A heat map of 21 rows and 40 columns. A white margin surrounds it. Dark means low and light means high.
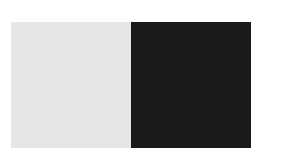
The table splits into one row of 2 panels. Panel 1,1: very high, flat. Panel 1,2: very low, flat.
